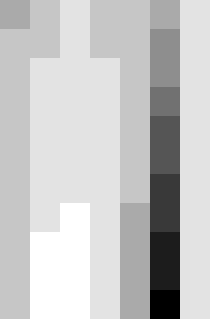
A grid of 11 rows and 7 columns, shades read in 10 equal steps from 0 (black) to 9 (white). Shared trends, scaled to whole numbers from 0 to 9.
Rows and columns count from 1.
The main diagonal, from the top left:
6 7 8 8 7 3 8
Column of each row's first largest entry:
3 3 2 2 2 2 2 3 2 2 2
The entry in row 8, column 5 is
6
